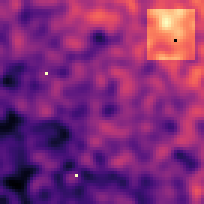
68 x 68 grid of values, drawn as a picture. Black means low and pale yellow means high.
The top right is the roughest part. Values rise toward the top right. An odd patch, higher than its surroundings, sits in the top right. On average the colour sits 40% of the way up the scale. Three lone cells stand out: two far higher and one far lower than their neighbours. The bottom left is the ninth with the lowest average. There are no regular stripes. The top right is the ninth with the highest average. The field is mottled with small blotches.
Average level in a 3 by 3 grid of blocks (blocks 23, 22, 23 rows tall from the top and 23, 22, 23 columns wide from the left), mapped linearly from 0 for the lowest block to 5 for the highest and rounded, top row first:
2 3 5 | 1 2 3 | 0 1 2
